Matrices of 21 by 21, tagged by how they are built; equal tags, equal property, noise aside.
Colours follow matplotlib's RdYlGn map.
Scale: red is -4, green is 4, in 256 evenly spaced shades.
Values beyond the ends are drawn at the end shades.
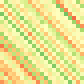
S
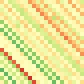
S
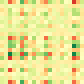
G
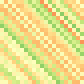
S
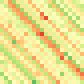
S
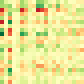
G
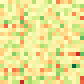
G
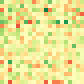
G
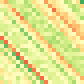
S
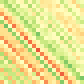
S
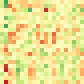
G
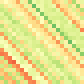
S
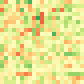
G
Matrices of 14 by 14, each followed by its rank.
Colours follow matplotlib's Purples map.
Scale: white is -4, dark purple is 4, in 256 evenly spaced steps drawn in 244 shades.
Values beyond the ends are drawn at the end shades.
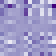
two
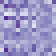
three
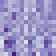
three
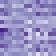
three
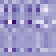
two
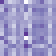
two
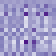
two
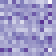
three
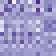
three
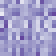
three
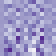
two
